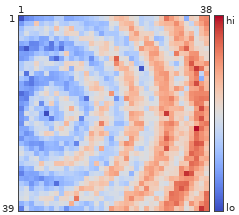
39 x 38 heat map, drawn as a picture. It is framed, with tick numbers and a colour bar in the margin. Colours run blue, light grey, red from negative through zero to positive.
Histogram: bell-shaped. Rings: centred on the middle left. Slope: up to the right.
